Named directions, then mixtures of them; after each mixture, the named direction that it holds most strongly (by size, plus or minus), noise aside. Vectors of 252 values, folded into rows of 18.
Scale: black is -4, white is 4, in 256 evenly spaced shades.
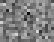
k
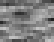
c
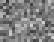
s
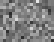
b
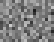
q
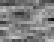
c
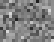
b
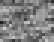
c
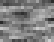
c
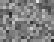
b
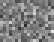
q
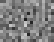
q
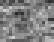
c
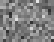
b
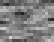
c
